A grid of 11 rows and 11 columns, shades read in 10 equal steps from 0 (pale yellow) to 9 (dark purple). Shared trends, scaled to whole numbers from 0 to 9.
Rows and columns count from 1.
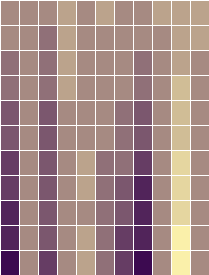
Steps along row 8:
down up down down up up up down down up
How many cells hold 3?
15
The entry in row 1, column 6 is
3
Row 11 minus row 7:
2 0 1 0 0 0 2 2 0 -1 0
